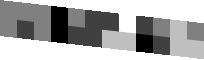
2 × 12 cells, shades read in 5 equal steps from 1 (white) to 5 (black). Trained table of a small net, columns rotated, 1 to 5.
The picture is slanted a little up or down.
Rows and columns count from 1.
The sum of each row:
38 40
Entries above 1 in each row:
11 12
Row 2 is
3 4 3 5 4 4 2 2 5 4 2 2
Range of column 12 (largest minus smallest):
1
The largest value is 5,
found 3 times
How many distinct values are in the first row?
5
